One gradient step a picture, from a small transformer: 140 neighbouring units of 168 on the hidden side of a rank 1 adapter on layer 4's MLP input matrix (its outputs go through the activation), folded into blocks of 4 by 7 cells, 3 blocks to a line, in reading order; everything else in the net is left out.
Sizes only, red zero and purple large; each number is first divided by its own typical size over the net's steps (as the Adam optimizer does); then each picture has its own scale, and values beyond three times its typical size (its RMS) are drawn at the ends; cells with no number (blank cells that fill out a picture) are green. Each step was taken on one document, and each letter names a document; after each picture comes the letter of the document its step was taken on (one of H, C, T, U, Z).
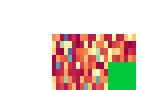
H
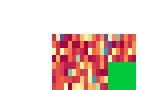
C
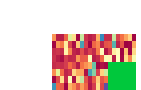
H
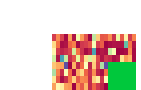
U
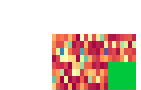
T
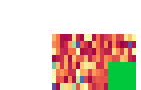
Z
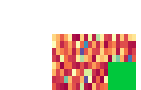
T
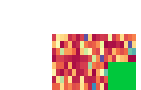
C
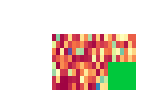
C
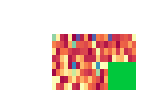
U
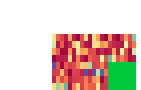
Z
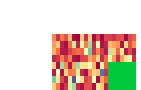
U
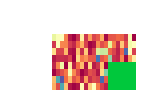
C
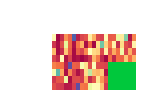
C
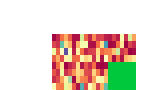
H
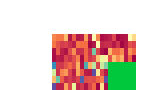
Z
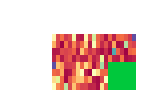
Z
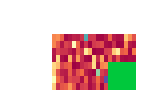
Z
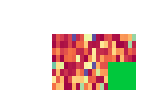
Z
